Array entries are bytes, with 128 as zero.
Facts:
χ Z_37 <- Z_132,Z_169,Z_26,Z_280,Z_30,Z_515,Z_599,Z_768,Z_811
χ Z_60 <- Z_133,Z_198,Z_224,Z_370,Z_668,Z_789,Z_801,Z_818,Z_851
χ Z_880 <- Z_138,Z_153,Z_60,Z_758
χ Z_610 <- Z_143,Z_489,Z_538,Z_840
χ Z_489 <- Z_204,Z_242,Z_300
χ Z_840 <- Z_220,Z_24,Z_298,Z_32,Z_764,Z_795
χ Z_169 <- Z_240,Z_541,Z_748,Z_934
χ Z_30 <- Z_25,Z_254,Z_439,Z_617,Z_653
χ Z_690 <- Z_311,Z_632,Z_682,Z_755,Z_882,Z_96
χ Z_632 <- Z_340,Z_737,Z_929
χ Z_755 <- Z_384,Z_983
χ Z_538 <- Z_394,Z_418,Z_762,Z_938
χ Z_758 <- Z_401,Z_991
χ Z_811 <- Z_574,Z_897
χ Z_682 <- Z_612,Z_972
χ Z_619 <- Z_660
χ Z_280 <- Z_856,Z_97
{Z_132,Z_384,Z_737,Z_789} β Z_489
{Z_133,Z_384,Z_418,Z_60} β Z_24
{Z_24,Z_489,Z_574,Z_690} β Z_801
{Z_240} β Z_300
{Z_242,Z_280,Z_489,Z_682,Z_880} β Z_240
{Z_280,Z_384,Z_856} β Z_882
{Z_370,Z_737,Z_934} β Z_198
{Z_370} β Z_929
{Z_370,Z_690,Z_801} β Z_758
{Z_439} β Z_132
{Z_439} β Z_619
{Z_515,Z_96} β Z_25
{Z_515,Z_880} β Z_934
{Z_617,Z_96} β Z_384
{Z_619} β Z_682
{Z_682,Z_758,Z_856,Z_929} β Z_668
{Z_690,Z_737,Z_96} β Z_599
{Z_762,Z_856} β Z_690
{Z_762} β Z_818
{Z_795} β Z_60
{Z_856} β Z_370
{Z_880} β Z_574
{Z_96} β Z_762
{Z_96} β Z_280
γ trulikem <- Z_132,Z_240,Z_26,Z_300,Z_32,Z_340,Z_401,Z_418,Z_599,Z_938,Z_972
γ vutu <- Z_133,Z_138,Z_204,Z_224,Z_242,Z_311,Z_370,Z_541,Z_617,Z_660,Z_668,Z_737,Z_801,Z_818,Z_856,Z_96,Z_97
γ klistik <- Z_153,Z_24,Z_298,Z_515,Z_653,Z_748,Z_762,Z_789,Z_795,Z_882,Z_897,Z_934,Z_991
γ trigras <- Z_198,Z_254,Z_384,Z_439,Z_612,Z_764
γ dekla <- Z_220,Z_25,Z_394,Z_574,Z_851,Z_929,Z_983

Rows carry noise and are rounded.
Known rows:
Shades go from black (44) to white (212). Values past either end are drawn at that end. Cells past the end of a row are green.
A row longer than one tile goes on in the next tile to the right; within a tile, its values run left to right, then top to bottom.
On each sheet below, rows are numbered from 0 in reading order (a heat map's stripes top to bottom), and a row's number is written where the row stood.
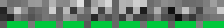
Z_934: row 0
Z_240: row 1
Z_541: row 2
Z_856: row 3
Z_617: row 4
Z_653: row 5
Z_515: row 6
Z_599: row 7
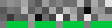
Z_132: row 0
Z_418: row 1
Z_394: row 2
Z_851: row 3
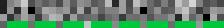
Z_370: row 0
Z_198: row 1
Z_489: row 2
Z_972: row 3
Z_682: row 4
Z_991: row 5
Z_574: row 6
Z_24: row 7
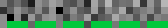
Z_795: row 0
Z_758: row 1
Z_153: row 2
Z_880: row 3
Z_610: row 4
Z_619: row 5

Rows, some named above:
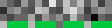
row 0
Z_612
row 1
Z_983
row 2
Z_25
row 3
Z_384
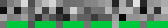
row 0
Z_224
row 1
Z_856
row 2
Z_934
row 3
Z_132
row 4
Z_929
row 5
Z_818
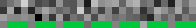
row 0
Z_138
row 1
Z_762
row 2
Z_300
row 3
Z_60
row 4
Z_26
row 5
Z_882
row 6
Z_690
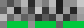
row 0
Z_204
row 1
Z_96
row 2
Z_370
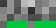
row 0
Z_619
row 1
Z_254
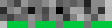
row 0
Z_612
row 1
Z_401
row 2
Z_198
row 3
Z_668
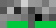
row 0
Z_660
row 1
Z_439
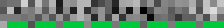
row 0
Z_311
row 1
Z_280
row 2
Z_801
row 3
Z_298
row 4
Z_133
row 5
Z_789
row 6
Z_132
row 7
Z_25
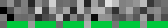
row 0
Z_789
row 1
Z_737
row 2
Z_242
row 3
Z_929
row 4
Z_254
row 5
Z_764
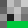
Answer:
Z_574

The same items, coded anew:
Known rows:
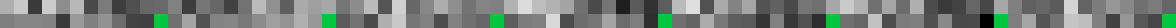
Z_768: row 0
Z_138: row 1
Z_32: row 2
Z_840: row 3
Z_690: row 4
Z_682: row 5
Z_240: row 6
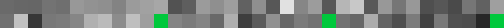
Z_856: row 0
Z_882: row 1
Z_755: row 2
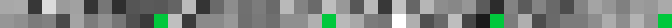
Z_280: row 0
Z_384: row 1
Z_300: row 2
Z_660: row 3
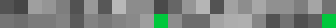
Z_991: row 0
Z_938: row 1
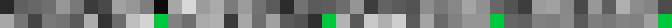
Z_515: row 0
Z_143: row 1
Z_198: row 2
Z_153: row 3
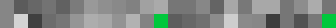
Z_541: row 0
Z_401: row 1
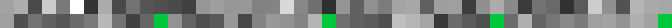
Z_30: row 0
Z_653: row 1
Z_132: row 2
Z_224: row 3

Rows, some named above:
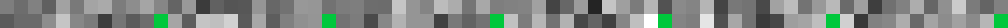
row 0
Z_401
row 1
Z_198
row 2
Z_26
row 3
Z_25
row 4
Z_983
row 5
Z_254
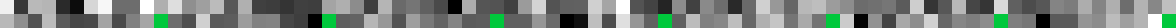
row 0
Z_818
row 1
Z_619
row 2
Z_880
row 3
Z_795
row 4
Z_668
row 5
Z_439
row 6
Z_617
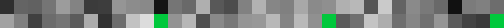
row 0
Z_515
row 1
Z_204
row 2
Z_758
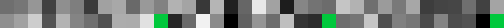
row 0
Z_574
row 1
Z_60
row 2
Z_682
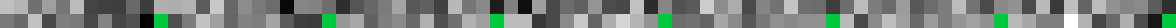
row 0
Z_682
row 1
Z_758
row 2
Z_934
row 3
Z_242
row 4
Z_298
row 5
Z_764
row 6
Z_300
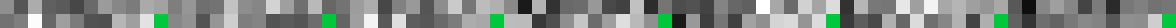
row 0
Z_851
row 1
Z_599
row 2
Z_929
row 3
Z_242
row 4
Z_133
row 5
Z_418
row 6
Z_789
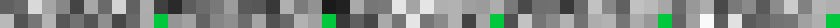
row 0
Z_762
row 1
Z_934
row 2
Z_418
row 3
Z_370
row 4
Z_929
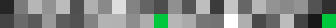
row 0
Z_24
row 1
Z_300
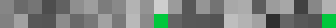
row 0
Z_311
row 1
Z_132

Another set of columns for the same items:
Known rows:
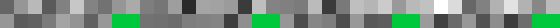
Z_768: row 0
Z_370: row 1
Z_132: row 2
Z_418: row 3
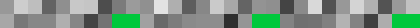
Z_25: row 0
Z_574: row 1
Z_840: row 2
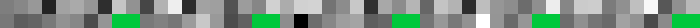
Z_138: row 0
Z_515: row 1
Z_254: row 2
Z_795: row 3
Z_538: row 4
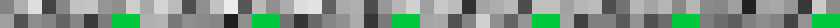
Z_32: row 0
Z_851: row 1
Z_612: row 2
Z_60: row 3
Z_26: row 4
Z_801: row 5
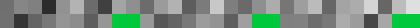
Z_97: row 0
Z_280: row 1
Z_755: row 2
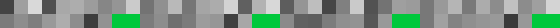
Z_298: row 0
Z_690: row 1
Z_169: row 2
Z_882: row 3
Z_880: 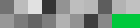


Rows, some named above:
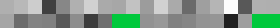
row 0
Z_401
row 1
Z_983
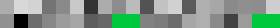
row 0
Z_254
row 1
Z_24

